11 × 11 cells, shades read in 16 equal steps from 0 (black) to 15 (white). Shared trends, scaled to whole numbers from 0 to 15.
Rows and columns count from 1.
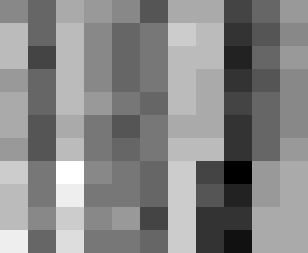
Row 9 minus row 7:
2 2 3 0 1 -1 1 -6 -1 3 1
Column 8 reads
10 11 11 10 10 10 11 4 5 3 3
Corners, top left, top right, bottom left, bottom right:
8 9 14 10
